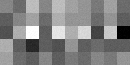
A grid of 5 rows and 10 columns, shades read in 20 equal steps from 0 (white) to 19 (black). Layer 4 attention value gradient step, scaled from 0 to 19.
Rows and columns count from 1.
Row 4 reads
6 12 16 12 13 8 12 11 12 12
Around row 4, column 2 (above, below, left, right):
6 11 6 16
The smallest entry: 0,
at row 3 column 3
